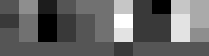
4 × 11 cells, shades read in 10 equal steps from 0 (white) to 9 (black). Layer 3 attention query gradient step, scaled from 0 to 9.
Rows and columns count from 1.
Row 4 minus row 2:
-1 1 -3 -1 0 1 7 -1 -1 5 3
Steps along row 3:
down up down down down down up same down up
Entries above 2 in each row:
9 9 9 11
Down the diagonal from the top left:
6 5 9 6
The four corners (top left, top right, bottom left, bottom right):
6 3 6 6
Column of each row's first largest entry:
9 3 3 7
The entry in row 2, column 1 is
7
